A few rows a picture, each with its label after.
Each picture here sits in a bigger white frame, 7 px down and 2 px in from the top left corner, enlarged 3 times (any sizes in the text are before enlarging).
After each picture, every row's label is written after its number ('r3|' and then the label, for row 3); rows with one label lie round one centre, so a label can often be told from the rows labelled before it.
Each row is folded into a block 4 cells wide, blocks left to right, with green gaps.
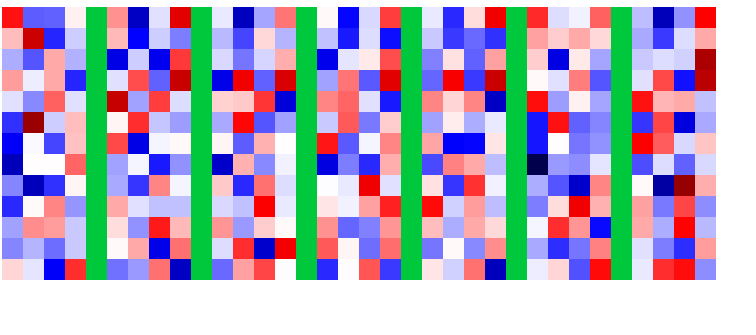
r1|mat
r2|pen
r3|pen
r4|pen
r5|pen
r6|mat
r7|pen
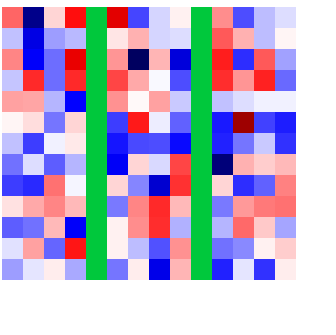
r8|pen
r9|mat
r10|mat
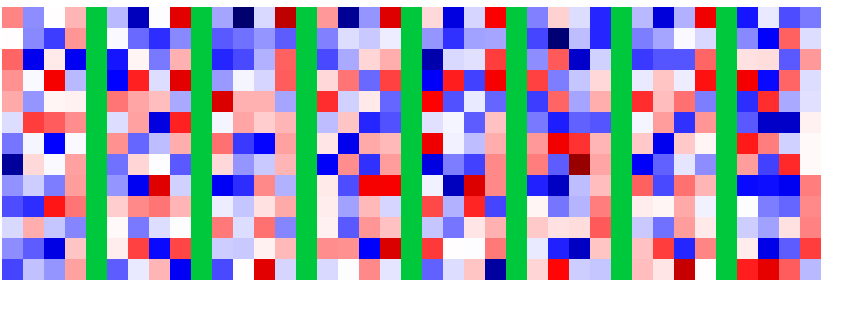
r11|mat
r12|pen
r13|pen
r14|pen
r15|pen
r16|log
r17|pen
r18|log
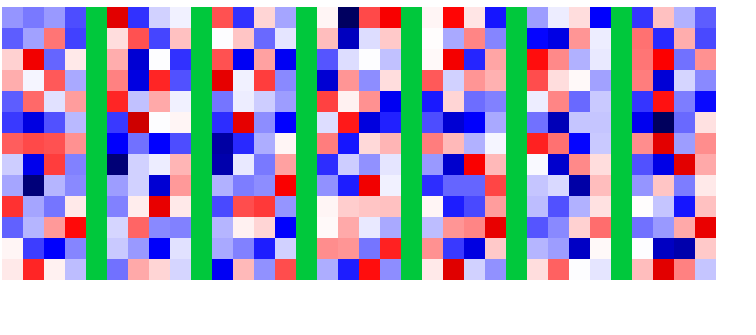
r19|log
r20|mat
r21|mat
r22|pen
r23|log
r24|log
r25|log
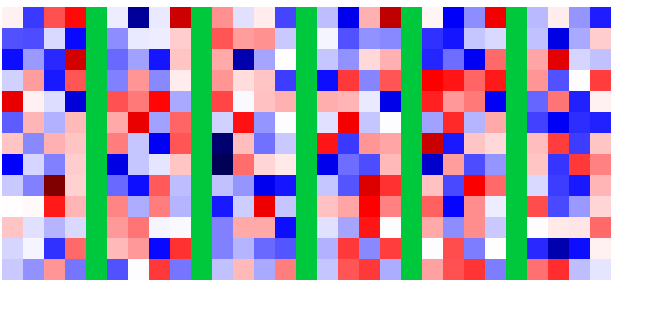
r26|pen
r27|pen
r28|mat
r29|pen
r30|pen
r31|log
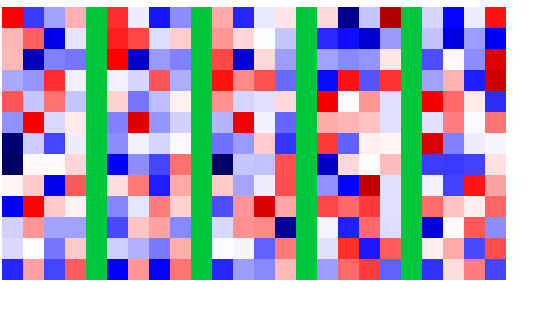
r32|mat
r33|mat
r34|mat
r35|pen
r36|pen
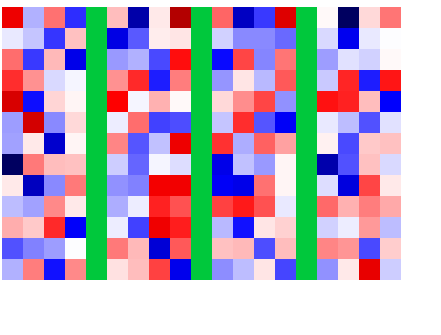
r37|mat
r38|pen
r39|pen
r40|pen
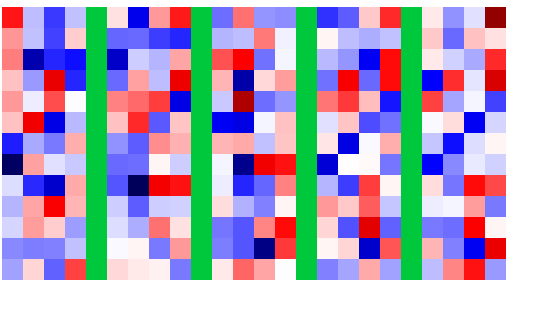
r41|mat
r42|pen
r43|log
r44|pen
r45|pen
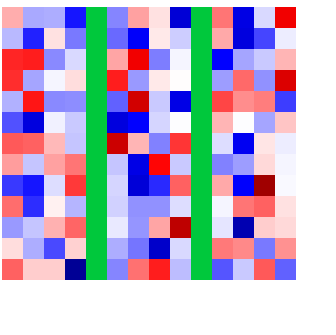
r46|log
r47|log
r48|pen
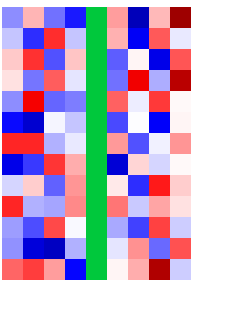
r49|log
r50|pen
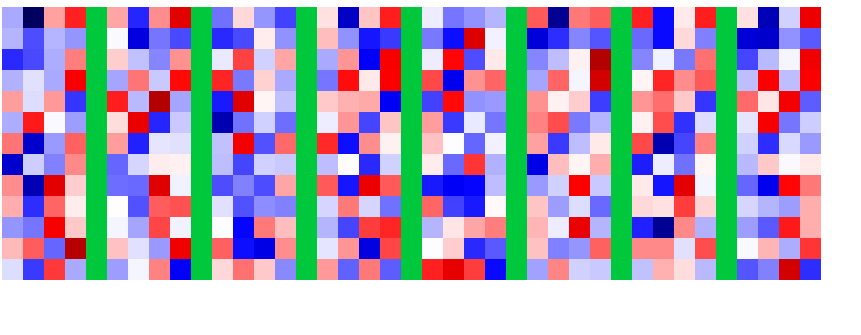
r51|pen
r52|pen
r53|log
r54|pen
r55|log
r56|pen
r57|pen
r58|pen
